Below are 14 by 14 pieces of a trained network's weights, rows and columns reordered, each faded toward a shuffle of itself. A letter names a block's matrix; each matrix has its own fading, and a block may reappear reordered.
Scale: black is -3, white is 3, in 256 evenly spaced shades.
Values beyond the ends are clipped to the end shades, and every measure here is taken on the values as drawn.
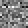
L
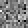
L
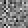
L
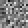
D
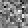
L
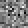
L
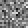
D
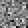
L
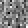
D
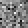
L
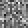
D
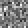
D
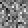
L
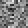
L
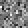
D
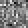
L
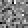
L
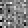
L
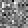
L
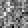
D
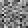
L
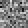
L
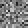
L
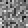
D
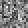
D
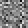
L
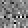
L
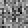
D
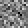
L
